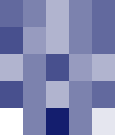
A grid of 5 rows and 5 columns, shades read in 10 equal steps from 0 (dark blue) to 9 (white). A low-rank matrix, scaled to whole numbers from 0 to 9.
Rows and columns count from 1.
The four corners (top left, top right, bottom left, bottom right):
3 3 9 8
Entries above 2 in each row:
5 4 4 4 4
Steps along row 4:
up up down down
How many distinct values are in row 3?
4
